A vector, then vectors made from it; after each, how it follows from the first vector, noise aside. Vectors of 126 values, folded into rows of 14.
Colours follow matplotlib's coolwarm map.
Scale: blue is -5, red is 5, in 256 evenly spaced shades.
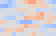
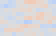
shrunk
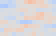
shrunk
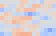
reversed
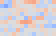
sign-scrambled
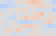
shrunk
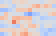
reversed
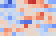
scaled up
